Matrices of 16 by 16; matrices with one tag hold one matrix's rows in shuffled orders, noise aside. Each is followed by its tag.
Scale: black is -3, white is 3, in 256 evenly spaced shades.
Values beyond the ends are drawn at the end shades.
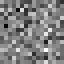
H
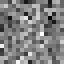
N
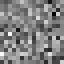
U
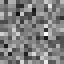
H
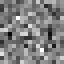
N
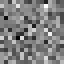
H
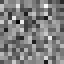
H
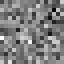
U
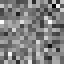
U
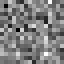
H
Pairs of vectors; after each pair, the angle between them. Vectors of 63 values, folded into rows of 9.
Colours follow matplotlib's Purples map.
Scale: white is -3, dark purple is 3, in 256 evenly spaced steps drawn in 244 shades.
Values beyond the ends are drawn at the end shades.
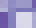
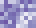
partly aligned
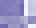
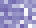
partly aligned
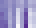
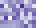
orthogonal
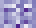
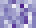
partly aligned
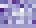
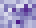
partly opposed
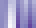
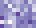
partly aligned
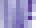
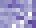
partly opposed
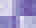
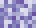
orthogonal
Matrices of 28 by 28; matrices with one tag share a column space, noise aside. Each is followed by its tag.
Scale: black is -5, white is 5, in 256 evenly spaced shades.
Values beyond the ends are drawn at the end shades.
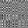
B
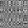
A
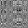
A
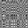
B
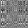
A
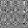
A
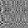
A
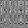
A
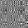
A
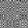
B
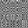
B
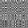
B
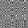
B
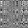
A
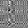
A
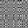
B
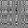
A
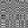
B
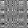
A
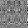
A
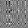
A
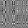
A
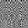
B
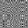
B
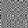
B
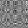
A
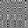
B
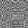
B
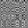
B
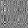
A
